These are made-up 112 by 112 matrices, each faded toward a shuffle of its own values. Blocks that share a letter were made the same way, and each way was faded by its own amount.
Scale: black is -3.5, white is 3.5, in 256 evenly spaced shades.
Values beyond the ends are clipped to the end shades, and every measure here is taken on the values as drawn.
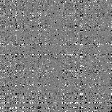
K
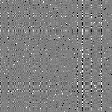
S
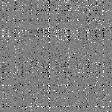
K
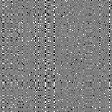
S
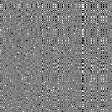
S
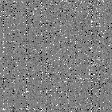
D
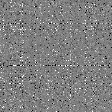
D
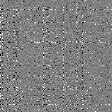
K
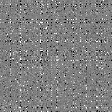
K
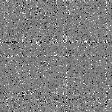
D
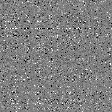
D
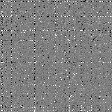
K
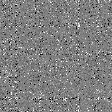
D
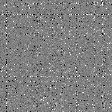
D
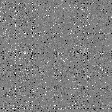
D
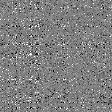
D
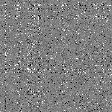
D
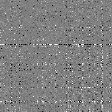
K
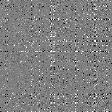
K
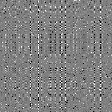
S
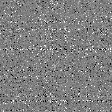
D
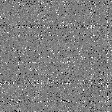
D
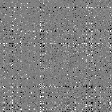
K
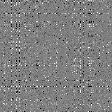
K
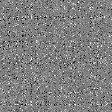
D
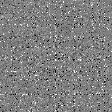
D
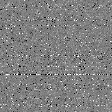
D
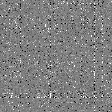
D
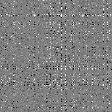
K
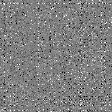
D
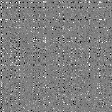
K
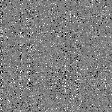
D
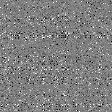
D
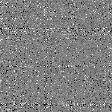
D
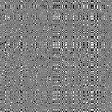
S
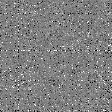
D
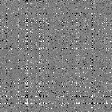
K
